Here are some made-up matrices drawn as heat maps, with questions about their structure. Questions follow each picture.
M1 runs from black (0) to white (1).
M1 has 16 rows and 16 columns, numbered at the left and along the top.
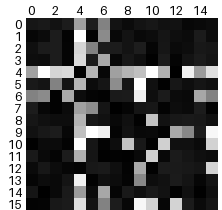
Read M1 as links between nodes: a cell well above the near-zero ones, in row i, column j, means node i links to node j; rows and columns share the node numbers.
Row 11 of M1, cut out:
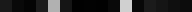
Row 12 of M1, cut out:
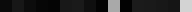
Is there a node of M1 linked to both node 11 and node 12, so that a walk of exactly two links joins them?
no
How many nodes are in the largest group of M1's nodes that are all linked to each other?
3
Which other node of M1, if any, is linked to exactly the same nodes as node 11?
node 8
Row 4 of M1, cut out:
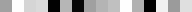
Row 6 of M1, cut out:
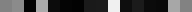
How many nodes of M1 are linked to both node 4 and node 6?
6
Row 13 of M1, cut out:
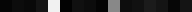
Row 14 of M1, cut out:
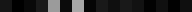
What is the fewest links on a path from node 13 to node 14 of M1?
2
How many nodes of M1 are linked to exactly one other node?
0
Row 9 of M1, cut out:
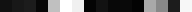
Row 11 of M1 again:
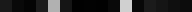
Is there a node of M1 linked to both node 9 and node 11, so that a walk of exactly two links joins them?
yes
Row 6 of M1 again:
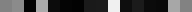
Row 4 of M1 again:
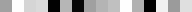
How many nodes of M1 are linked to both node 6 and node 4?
6
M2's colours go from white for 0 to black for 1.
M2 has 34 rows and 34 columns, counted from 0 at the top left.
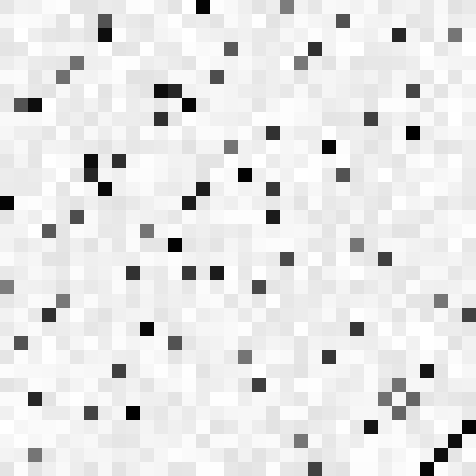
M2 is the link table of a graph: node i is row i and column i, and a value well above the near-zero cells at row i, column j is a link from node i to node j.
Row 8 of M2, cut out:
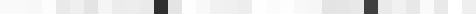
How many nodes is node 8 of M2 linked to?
2
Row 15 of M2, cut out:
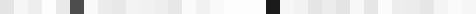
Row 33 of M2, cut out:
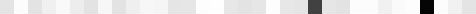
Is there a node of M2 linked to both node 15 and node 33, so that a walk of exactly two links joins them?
no
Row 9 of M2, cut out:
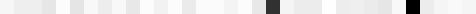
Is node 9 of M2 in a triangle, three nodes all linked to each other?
no
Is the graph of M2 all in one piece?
yes
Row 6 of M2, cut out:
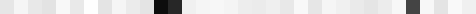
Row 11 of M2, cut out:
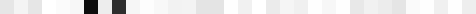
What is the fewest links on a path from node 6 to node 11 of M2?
1
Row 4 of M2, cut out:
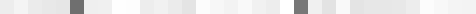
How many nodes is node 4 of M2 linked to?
2
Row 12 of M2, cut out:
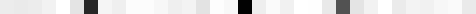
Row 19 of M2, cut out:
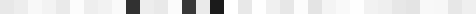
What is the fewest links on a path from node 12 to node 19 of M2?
4
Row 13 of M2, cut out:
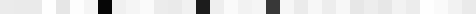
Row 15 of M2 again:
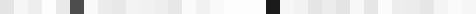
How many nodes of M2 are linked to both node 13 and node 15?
1
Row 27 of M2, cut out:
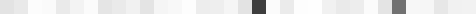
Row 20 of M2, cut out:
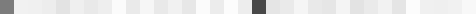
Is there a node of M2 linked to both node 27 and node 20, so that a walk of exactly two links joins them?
yes
